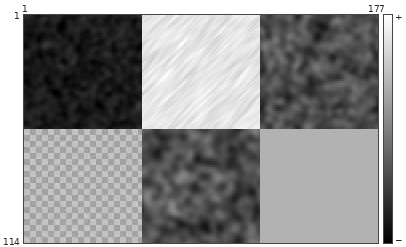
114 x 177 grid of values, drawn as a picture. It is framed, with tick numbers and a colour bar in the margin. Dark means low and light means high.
It is made of 2 by 3 panels. Panel 1,1: very low, blotchy, faint in contrast. Panel 1,2: very high, slanting up to the right, faint in contrast. Panel 1,3: low, blotchy. Panel 2,1: high, checkered. Panel 2,2: low, blotchy. Panel 2,3: high, flat.
